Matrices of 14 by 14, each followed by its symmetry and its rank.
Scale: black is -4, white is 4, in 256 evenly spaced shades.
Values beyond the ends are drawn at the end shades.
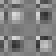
symmetric, rank one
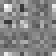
symmetric, rank two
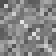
symmetric, full rank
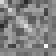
symmetric, rank three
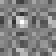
symmetric, rank two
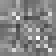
symmetric, rank three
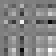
symmetric, rank one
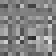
neither, rank two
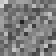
symmetric, full rank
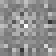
symmetric, rank three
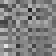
neither, rank two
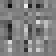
neither, rank two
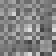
symmetric, rank two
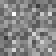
symmetric, rank three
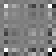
symmetric, rank one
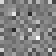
symmetric, rank three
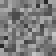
symmetric, full rank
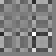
symmetric, rank one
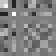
symmetric, rank two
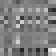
neither, rank two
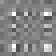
symmetric, rank two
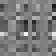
neither, rank two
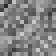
symmetric, full rank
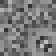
symmetric, full rank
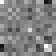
symmetric, rank three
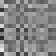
neither, rank two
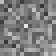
symmetric, full rank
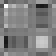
symmetric, rank one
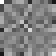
symmetric, rank two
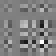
symmetric, rank one
